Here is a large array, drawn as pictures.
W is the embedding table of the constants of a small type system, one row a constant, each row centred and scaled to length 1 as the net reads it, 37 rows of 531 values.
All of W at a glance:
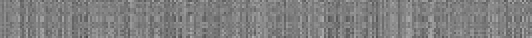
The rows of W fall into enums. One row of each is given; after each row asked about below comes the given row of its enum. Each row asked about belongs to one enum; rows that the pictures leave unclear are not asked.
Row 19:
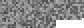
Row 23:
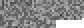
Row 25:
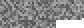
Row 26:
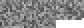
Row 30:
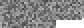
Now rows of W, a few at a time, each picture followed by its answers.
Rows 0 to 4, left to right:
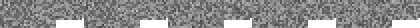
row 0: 23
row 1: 23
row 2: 26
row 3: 19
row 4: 19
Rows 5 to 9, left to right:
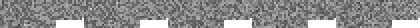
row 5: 23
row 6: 23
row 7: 25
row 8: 26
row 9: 30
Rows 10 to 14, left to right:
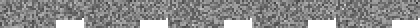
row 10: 26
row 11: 30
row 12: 23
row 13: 30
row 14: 23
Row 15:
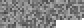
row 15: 19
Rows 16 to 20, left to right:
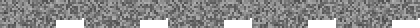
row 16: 19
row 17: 25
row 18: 25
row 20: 19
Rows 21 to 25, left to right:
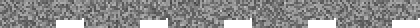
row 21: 25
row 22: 26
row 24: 23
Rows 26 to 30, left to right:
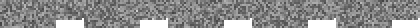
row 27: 23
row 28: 19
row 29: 25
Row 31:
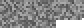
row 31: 25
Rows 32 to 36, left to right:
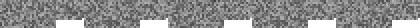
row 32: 26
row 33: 25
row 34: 30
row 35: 25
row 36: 19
